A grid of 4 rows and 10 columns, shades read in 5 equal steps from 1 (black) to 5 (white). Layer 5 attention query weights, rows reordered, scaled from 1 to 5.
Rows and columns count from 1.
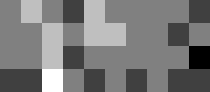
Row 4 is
2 2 5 3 2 3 2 3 2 2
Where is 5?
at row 4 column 3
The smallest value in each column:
2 2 3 2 2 3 2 3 2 1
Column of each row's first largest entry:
2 3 3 3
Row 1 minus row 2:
0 1 -1 -1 0 -1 0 0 1 -1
